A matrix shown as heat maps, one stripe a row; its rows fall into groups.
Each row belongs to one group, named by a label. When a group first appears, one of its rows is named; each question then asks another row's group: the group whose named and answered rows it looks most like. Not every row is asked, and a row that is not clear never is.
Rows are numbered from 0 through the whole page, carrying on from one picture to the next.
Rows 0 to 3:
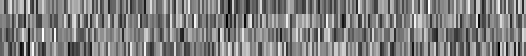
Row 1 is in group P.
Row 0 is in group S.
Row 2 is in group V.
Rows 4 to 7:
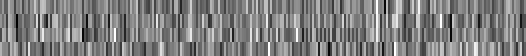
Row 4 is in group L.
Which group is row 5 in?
L
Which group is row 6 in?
L
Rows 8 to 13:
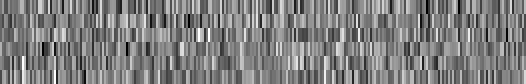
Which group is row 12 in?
V
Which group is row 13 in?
V
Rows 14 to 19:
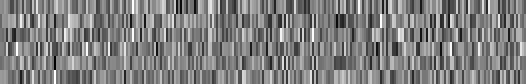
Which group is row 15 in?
S
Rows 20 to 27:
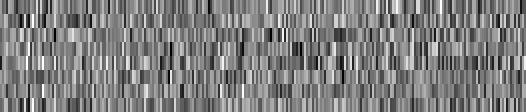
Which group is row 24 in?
V
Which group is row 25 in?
P
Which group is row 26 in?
V
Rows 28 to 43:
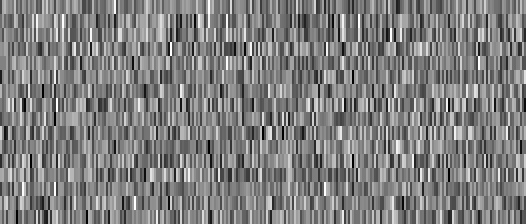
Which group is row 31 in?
P
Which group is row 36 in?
S
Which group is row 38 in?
L
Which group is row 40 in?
S
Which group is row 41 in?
V
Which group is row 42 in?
P
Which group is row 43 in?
L
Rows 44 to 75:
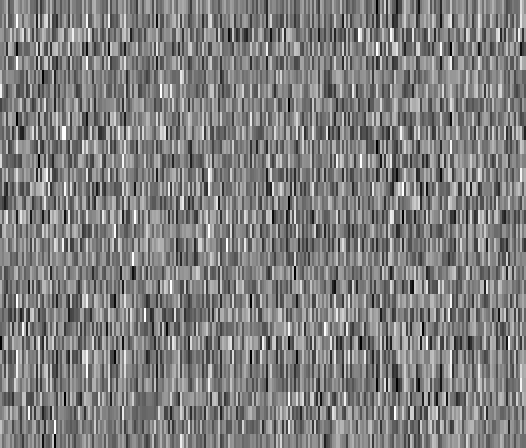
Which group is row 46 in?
S
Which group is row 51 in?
S
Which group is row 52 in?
L
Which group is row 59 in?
P
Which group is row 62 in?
P
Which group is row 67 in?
V
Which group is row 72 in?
V
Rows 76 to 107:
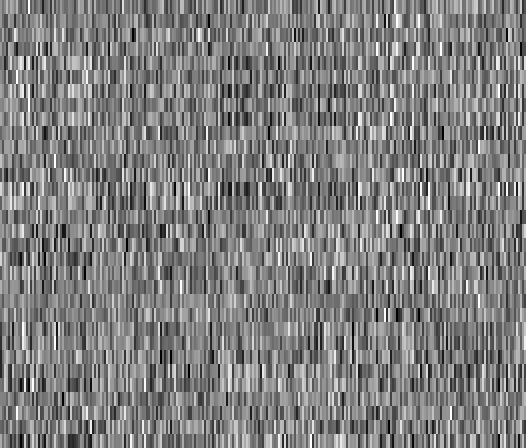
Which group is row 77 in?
L
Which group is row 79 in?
L
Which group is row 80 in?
S
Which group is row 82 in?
S
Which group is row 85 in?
V
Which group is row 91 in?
L
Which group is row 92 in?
P
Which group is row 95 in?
V
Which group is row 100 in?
V
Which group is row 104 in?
P
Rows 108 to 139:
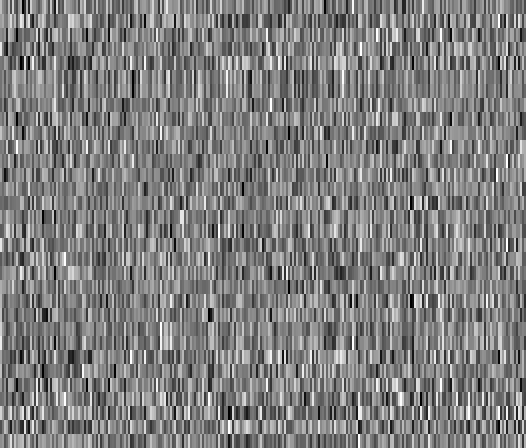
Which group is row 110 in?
L
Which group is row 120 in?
S
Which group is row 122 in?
V
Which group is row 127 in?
S
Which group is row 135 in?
L
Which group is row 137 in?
S
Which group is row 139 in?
S
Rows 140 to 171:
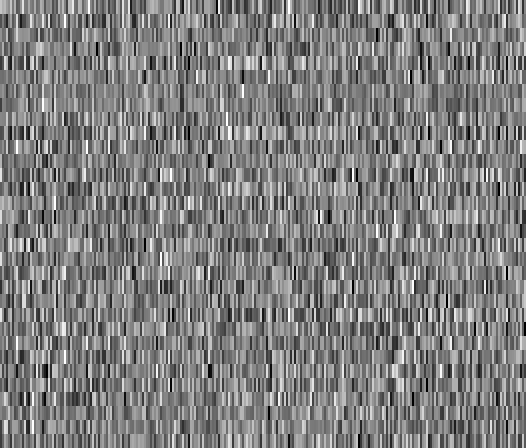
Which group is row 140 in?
S
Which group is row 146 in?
V
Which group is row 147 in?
V
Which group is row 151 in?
L
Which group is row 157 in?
S
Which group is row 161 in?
V
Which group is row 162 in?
S
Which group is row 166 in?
L
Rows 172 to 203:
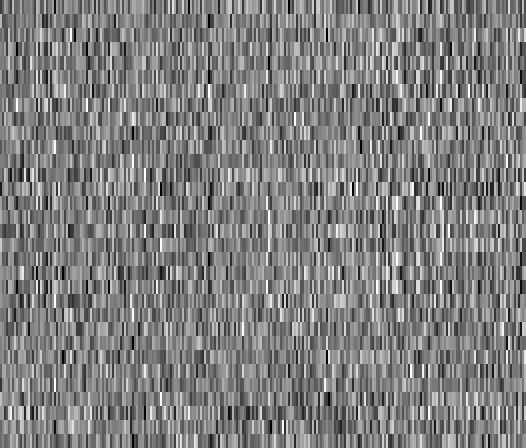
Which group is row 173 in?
L
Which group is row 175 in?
L
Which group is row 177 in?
L
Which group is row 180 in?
P
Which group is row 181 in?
P
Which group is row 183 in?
P
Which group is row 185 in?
V
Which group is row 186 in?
L
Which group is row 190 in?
L
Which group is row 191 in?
P
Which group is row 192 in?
L
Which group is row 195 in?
V
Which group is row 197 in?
P
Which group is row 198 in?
V
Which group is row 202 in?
S
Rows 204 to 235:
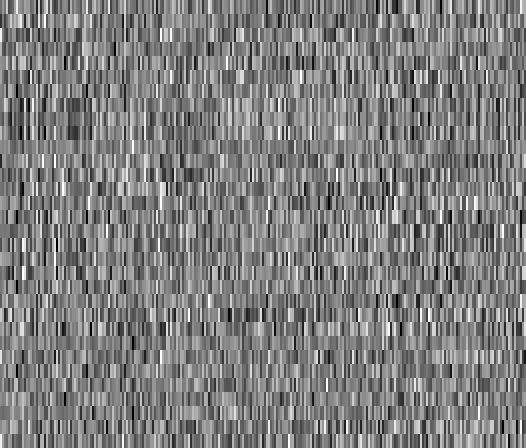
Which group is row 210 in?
L
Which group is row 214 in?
P
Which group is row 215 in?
V
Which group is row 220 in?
V
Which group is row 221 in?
V
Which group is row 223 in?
V
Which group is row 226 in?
S
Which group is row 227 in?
P
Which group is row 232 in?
P
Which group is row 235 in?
S
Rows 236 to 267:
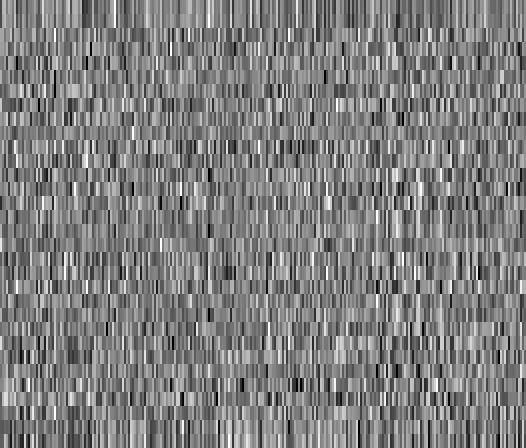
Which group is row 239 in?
P
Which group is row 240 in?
L
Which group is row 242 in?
S
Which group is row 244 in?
P
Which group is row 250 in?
V
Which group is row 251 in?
L
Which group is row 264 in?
S
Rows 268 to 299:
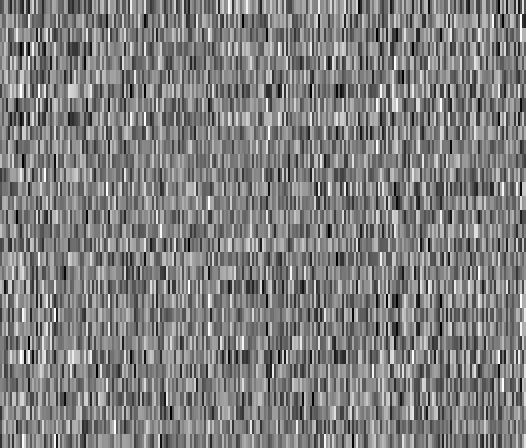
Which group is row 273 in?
P
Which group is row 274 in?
S
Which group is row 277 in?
V
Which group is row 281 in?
V
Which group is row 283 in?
L
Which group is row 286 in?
S
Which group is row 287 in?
P
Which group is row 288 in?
S
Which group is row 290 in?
V
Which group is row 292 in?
V
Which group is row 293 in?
S
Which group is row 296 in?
P
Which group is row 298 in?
L
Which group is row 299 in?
V
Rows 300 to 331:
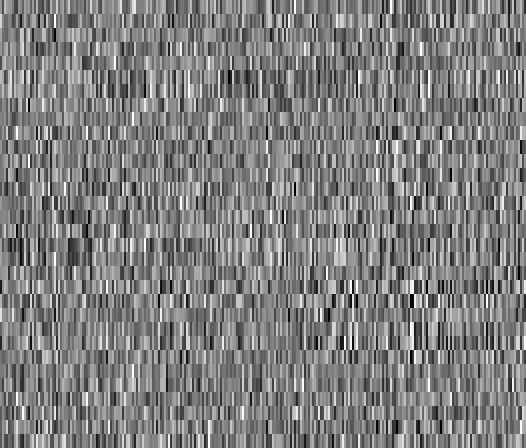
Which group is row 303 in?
P
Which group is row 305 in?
S
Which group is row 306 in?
S
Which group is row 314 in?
V
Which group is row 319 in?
P
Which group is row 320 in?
V
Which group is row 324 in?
V
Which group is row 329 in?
V
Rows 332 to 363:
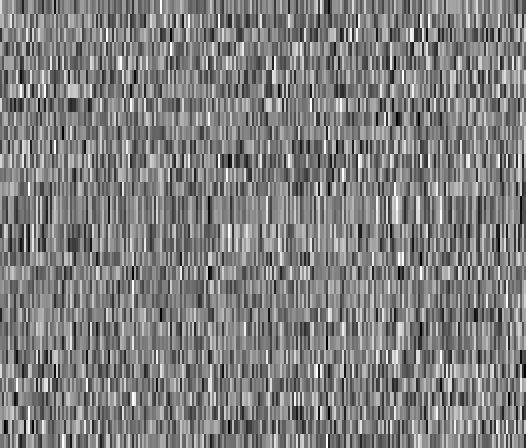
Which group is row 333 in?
S
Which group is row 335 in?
V
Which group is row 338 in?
S
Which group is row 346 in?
L
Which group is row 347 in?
L
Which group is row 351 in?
P
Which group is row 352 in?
P
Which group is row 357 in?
L
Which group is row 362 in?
S
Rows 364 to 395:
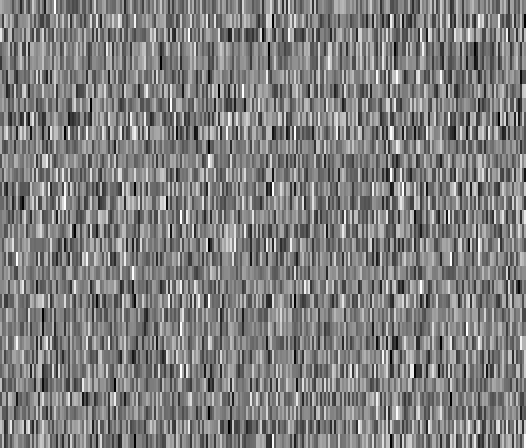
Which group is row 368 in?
V
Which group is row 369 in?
L
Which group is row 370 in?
V
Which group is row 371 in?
P
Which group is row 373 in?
P
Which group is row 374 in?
L
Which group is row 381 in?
P
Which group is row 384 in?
P
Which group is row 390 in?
V
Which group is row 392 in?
L
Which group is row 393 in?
L
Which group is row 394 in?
S
